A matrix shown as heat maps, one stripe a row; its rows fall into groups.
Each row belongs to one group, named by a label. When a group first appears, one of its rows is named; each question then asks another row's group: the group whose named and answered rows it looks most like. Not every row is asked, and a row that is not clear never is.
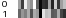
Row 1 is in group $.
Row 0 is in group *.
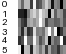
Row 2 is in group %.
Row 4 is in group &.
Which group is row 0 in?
$
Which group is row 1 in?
%
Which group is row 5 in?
*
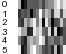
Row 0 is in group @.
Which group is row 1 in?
@
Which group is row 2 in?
&
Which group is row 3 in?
*
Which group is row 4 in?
%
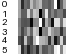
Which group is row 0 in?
*
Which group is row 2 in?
@
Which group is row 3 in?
$
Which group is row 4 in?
&
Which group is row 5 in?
@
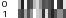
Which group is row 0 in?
*
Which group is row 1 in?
&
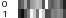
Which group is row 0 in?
&
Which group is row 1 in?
%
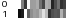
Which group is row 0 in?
$
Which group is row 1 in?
&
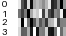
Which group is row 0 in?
$
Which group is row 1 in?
&
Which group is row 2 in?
*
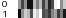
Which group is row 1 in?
&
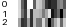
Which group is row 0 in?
%
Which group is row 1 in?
$
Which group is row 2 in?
@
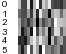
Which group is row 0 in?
$
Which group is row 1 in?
@
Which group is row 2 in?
@
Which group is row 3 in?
@
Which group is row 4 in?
%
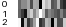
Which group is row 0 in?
$
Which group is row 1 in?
%
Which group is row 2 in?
*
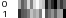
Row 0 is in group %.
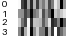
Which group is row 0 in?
@
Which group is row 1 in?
@
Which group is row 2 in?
$
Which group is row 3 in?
*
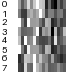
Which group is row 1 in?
%
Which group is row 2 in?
$
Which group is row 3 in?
*
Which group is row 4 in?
*
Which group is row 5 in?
$
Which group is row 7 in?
&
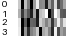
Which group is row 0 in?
*
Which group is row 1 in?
@
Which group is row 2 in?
@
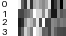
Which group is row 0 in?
$
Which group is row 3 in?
&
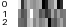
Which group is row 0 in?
*
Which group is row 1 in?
%
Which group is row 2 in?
%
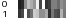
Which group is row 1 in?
&
